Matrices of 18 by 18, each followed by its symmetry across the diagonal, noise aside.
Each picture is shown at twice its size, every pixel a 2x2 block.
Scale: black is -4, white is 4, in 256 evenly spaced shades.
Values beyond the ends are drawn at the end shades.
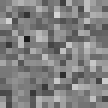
neither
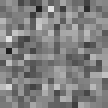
antisymmetric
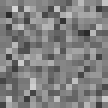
antisymmetric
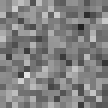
neither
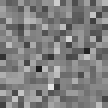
antisymmetric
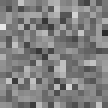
neither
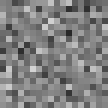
antisymmetric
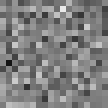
antisymmetric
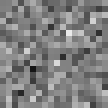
antisymmetric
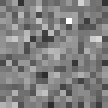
neither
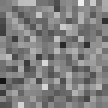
antisymmetric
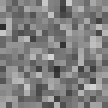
neither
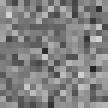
neither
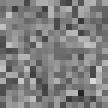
antisymmetric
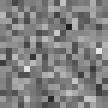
antisymmetric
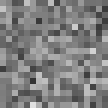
neither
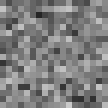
neither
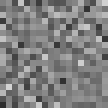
antisymmetric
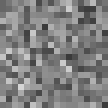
neither
